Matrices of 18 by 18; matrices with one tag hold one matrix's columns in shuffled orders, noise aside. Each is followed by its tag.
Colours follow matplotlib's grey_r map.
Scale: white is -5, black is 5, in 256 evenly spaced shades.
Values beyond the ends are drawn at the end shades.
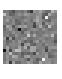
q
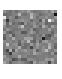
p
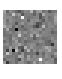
q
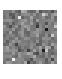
q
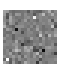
q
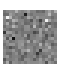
p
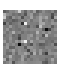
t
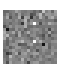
t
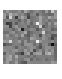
t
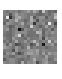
t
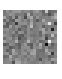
t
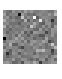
p
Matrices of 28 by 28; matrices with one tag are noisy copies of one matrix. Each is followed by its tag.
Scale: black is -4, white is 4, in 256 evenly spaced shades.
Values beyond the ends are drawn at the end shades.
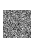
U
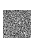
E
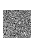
E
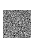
E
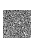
E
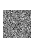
U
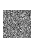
U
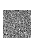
E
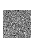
E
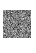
U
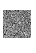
E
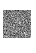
E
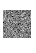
U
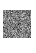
U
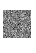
U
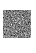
E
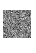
U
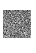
E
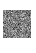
U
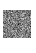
U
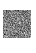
E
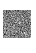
E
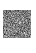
E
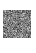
U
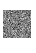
U
